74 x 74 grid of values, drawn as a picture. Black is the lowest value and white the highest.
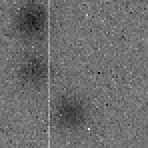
Overall the values sit about 40% of the way up the scale. Column 25 stands out from the rest. There are three dips. Neither half mirrors the other.
